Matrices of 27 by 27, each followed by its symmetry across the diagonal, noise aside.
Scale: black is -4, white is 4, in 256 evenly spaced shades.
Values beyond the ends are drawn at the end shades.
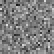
neither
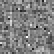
antisymmetric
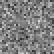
antisymmetric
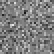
antisymmetric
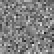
antisymmetric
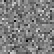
neither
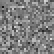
neither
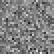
neither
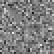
antisymmetric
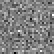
antisymmetric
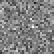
neither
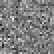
neither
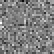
antisymmetric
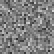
antisymmetric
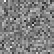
neither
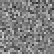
antisymmetric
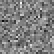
antisymmetric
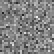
neither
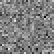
neither
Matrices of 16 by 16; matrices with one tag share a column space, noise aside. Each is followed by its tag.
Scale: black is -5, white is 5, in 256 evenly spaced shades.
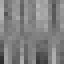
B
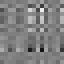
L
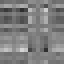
L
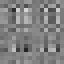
L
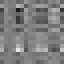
L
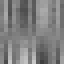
B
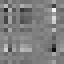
L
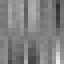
B
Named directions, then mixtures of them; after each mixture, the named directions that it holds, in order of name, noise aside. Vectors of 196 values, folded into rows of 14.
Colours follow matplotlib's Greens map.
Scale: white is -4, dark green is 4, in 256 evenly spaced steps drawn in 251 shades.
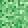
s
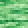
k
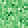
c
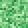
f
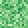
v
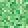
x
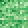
k, s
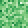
s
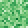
x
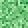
c, s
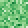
x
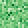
c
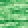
k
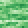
k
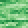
k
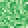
x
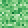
k, v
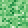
f, x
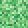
v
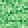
c, k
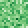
x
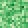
c, f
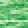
k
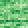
k, x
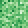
s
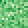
c, s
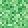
v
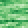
k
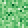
c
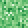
c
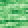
k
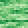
k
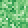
f, s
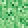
c
